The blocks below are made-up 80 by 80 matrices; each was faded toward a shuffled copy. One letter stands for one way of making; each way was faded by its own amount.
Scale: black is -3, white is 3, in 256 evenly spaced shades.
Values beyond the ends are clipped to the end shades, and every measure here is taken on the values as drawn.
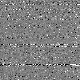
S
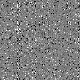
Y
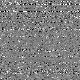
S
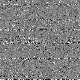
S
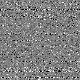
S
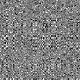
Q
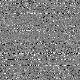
S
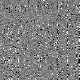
Y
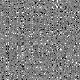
Y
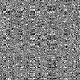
Q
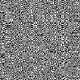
Q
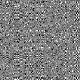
Q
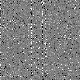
Y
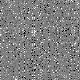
Y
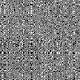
Q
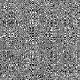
Q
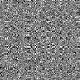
Q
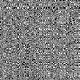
Q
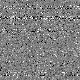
S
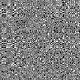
Q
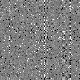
Y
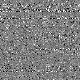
S
